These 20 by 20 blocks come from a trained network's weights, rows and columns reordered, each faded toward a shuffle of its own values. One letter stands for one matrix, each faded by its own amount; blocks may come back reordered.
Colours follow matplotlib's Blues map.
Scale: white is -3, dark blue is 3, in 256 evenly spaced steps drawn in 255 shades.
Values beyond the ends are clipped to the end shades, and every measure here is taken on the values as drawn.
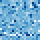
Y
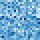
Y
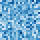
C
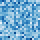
C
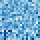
C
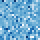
Y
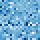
Y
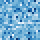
Y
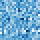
C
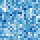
C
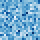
C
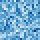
C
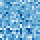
Y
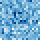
Y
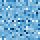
Y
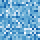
Y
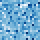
Y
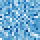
Y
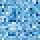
Y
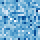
Y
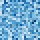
C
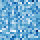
C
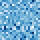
Y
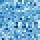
Y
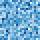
C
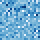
Y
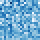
C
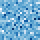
Y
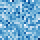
C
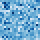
Y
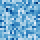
C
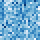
C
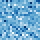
Y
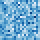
C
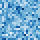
C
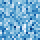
C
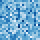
C
